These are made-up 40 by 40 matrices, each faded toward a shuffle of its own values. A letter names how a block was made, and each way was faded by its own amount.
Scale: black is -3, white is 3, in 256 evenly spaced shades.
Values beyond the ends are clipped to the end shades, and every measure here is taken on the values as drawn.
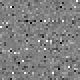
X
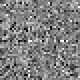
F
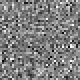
F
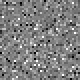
X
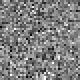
F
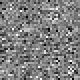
F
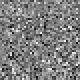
F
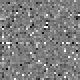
X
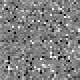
X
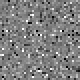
X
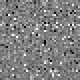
X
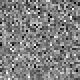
F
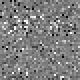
X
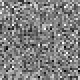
F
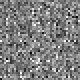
F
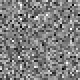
F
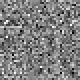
F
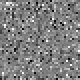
X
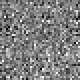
F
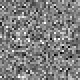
F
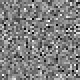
F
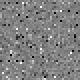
X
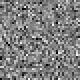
F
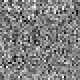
F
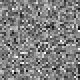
F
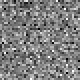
F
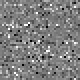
X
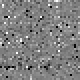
X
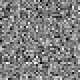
F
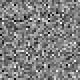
F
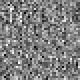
F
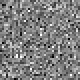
F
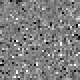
X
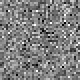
F
